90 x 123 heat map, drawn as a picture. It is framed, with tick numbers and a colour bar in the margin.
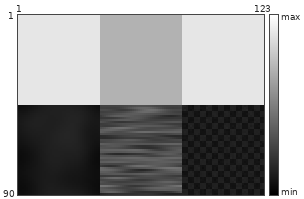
It is made of 2 by 3 panels. Panel 1,1: very high, flat. Panel 1,2: high, flat. Panel 1,3: very high, flat. Panel 2,1: very low, smooth, faint in contrast. Panel 2,2: low, streaked across. Panel 2,3: very low, checkered, faint in contrast.
